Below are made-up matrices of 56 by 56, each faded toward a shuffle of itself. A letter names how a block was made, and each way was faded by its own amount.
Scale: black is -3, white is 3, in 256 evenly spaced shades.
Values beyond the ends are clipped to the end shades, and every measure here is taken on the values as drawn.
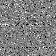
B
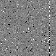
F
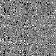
F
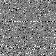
B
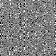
F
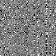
F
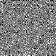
F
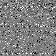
B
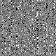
F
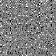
F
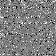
B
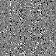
F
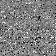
B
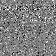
B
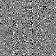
F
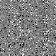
F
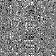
F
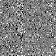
F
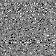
B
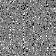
F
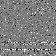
B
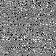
B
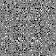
F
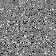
B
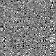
F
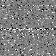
B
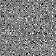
F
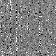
F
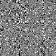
F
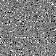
B
